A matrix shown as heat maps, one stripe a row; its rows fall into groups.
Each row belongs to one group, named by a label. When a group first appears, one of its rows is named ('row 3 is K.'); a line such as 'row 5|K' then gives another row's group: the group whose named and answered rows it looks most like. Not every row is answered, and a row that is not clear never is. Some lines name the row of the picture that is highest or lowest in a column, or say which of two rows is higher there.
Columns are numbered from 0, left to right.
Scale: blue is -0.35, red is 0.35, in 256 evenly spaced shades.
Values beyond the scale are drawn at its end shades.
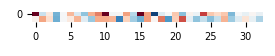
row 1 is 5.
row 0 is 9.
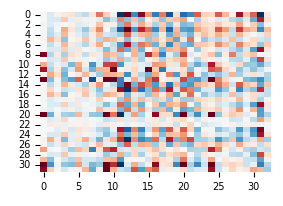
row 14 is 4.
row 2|4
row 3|4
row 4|4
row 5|5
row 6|4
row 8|9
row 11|9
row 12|5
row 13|9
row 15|5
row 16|5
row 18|5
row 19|4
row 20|9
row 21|5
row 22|5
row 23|5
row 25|5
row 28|5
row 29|9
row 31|9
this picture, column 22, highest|0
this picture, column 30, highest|0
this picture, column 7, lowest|13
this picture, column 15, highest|11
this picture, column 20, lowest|0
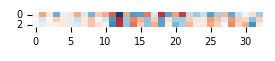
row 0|5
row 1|4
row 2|4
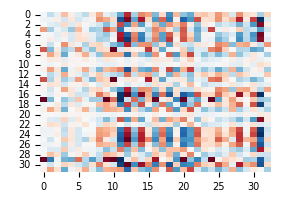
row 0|4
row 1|4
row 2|5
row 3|9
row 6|4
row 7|9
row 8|5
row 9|5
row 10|5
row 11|5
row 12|4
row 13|9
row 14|5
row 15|4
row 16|4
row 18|4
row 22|5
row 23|4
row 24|4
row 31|5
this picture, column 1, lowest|29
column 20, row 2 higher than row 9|Yes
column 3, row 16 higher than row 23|Yes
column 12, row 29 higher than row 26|No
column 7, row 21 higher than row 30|No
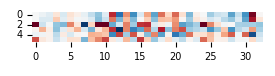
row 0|5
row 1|5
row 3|5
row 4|4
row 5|9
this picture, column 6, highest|3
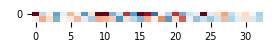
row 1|5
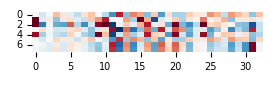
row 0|4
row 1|9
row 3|5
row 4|9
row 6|5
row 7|5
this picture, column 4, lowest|2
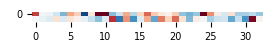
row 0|9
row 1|5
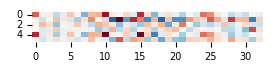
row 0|9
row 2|5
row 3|5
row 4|9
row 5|4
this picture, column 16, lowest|1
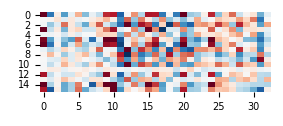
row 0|9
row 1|4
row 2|4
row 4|4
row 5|9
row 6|9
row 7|4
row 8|5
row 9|5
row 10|4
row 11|5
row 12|9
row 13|4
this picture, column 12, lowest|8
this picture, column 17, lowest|3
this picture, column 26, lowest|8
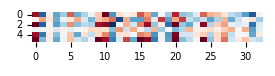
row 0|9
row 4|9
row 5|9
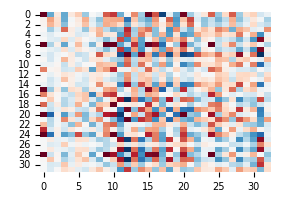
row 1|5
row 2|5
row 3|4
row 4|4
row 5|5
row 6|9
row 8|4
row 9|4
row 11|9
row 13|4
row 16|9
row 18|9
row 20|9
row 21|4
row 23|9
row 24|9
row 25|5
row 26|5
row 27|5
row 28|9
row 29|5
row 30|5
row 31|4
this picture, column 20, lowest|8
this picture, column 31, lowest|8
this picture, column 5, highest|24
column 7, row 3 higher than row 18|Yes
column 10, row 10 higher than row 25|Yes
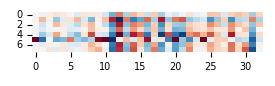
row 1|5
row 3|4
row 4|4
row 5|9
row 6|4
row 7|4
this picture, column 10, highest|5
